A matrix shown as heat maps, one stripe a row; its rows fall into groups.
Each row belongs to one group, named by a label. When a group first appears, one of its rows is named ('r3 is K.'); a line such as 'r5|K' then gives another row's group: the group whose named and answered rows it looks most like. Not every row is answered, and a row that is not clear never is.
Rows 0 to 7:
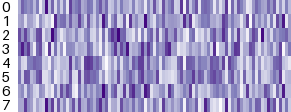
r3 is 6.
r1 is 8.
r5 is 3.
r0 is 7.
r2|6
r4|3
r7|7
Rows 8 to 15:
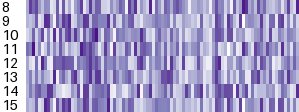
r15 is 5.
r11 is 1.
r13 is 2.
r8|6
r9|5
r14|3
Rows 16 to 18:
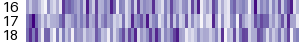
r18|6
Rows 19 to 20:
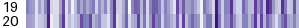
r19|1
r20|1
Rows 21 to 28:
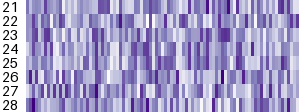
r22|6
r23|3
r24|3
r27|2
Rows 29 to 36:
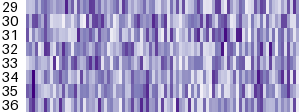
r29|2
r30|3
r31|3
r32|5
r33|2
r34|7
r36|7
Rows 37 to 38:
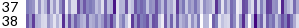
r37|1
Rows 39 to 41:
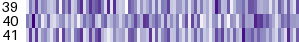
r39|5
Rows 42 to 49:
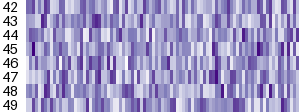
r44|6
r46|5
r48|5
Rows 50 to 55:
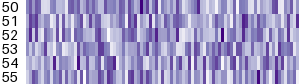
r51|6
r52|5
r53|3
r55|7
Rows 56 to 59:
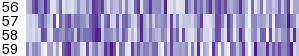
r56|3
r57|2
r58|2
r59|8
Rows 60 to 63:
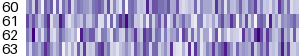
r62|1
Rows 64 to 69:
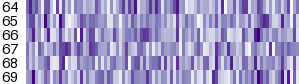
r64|6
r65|1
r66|1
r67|2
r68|1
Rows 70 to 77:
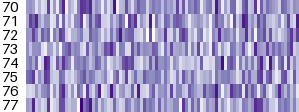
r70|1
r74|5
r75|1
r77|1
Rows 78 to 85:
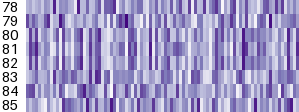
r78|7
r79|6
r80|5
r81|6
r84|1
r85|8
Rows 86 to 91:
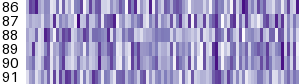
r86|6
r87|7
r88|5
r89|7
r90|7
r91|2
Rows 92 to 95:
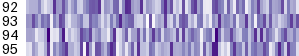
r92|2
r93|6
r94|1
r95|7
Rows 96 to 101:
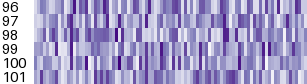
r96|2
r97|7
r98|5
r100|8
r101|3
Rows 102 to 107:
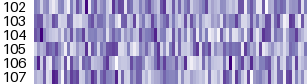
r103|1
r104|8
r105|3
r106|5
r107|5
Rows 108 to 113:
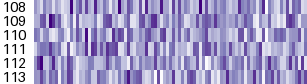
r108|8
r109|3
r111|3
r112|7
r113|6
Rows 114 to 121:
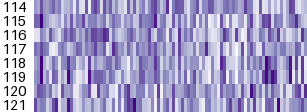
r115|8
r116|2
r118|7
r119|1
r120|6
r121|6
